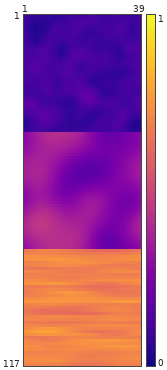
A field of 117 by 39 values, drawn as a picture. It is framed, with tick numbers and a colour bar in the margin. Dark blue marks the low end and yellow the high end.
The table splits into 3 rows of 1 panel. Panel 1,1: very low, blotchy, faint in contrast. Panel 2,1: low, smooth. Panel 3,1: high, streaked across, faint in contrast.
